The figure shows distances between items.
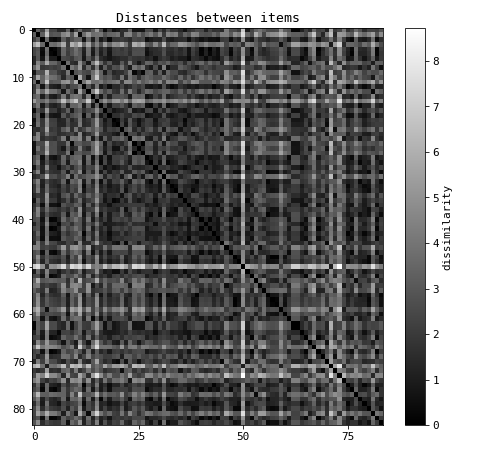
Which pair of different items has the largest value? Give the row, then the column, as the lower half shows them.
73, 50
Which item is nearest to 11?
1
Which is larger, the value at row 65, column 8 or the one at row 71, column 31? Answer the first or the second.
the second
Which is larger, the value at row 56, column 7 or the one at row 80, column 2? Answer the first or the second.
the first
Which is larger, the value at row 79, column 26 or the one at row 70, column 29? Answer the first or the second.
the first
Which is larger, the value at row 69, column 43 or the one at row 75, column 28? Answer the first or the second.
the first
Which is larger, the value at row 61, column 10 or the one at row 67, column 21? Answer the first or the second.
the second
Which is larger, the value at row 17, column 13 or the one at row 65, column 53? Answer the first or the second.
the second
